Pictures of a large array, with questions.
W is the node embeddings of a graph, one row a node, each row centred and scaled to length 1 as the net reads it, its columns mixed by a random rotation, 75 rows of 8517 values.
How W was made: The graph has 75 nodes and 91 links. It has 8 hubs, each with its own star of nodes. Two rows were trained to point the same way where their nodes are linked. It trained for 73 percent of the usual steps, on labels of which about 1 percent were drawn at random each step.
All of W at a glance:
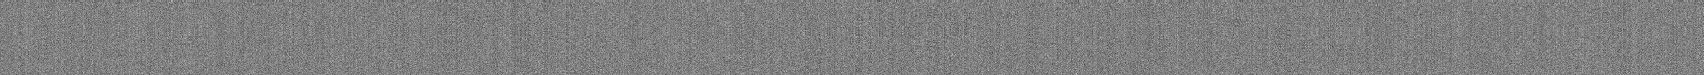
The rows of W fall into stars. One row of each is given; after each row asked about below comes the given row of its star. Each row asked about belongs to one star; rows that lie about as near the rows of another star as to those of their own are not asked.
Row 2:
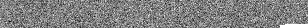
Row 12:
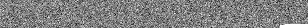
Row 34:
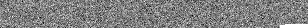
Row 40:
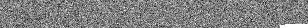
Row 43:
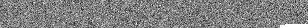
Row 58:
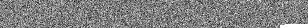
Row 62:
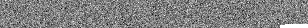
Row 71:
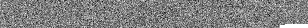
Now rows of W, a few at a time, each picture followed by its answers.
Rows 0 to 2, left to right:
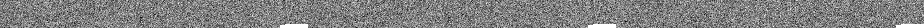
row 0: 43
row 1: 43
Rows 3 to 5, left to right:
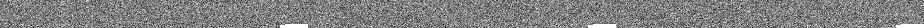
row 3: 71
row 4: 40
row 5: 40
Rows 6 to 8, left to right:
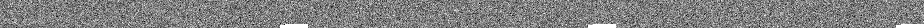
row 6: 62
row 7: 58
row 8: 2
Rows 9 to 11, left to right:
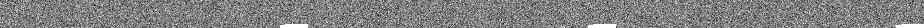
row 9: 12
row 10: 43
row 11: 34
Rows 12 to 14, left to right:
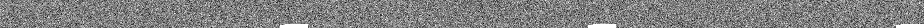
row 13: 12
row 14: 40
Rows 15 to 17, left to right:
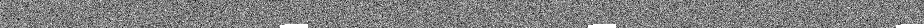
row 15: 12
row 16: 71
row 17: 40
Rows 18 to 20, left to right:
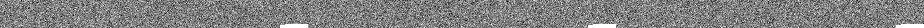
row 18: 62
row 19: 58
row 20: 71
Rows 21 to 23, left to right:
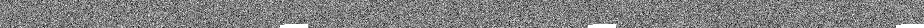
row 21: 2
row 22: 12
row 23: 71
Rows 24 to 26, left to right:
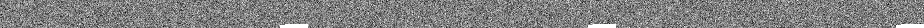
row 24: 40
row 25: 58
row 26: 58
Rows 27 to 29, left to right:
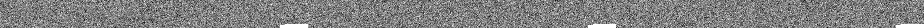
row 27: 34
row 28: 43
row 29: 12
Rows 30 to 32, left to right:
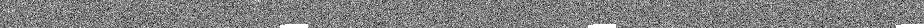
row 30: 71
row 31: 43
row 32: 34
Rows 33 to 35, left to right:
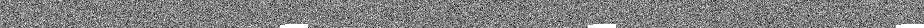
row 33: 43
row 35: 71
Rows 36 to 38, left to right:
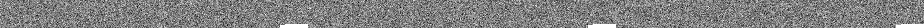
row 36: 2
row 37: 2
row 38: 34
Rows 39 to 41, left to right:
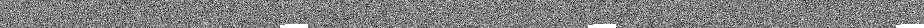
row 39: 58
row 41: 12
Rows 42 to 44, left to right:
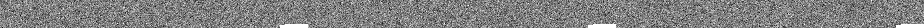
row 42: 40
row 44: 2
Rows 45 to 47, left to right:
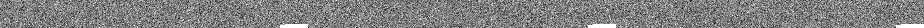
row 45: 62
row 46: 12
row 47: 40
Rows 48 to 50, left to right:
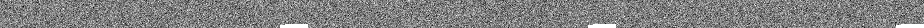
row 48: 62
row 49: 2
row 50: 2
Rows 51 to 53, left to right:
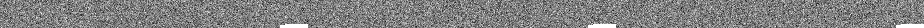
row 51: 71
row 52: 43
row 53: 58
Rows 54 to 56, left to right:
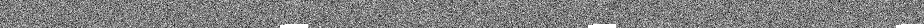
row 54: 58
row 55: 2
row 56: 43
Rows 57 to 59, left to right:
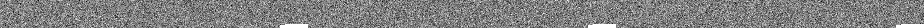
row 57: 12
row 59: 62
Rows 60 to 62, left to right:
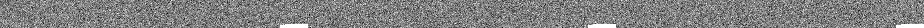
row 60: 34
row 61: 40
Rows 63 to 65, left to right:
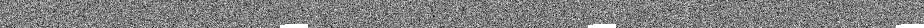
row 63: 34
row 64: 2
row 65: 34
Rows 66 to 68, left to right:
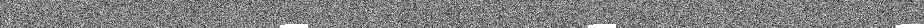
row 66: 12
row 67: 71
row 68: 12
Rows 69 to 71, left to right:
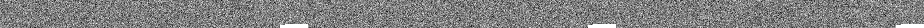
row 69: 62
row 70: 40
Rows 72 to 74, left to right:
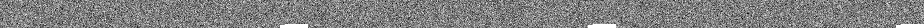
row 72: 58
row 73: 12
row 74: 2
